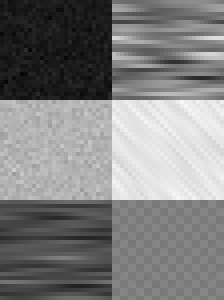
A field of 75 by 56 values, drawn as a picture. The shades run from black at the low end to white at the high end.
The table splits into 3 rows of 2 panels. Panel 1,1: very low, fine-grained, faint in contrast. Panel 1,2: middling, streaked across, strong in contrast. Panel 2,1: high, fine-grained, faint in contrast. Panel 2,2: very high, slanting down to the right, faint in contrast. Panel 3,1: low, streaked across. Panel 3,2: middling, checkered, faint in contrast.
